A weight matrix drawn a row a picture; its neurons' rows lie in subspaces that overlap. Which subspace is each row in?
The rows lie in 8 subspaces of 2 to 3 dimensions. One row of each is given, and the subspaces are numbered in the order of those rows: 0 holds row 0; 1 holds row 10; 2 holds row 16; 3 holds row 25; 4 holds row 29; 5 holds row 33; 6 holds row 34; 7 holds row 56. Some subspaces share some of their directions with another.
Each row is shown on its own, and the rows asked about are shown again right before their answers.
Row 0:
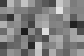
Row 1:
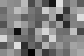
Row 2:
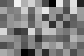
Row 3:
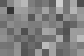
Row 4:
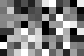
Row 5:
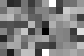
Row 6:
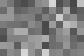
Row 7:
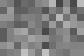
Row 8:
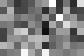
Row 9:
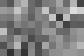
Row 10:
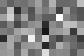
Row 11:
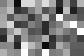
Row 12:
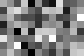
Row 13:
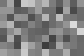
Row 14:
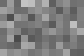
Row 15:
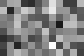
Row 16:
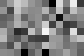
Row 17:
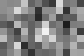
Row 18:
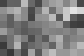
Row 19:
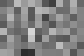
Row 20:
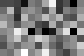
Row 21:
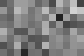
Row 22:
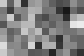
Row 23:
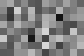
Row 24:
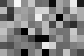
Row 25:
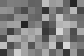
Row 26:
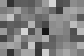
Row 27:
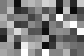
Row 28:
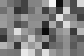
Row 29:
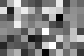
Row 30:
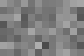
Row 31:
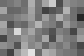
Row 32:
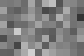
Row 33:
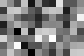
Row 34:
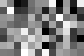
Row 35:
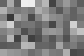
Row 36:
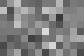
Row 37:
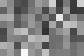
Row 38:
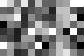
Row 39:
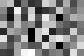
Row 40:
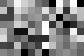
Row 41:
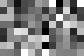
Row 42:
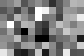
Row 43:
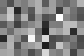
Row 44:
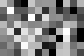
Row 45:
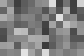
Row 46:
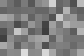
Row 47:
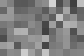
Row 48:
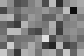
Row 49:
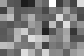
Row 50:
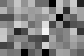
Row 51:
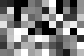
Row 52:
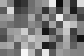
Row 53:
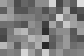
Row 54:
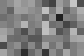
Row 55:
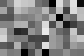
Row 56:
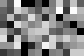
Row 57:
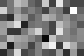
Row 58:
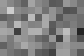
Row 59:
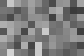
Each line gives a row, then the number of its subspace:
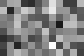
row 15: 4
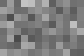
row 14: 7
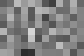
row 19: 1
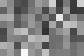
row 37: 0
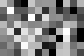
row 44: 6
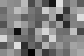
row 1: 5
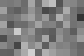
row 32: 5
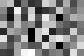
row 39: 1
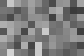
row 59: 0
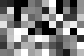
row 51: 2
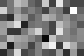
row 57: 3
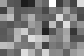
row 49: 7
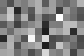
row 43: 1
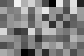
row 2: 1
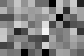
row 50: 6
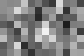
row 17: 5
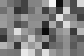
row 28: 5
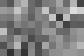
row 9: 0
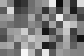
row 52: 6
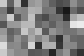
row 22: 0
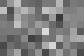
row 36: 4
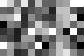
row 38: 2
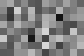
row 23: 1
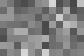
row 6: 4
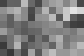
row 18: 0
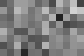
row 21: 0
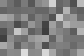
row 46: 6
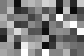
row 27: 7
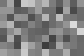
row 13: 7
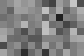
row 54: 3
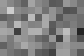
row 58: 6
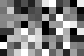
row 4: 3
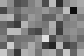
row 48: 3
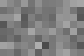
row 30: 2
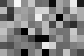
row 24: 5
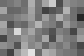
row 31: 5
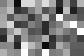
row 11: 7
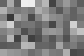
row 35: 7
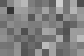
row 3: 6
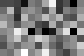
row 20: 2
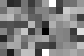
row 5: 0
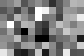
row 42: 5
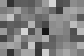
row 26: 0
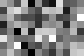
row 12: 5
